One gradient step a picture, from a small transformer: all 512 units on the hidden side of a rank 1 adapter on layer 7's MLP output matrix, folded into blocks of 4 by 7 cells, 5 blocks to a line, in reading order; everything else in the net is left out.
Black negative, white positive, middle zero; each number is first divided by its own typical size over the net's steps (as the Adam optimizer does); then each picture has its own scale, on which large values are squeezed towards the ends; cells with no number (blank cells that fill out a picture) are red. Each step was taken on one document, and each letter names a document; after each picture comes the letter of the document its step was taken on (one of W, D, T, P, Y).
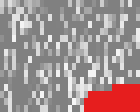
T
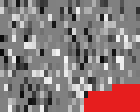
T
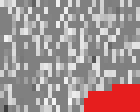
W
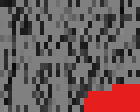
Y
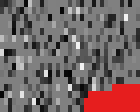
T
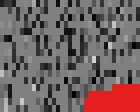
W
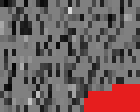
Y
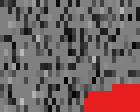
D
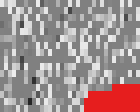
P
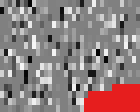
T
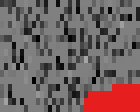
D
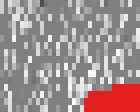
T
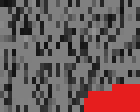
Y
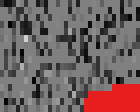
P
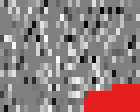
W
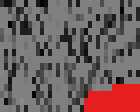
P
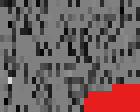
Y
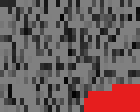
D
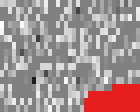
D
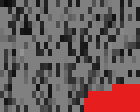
P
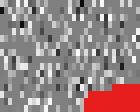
T
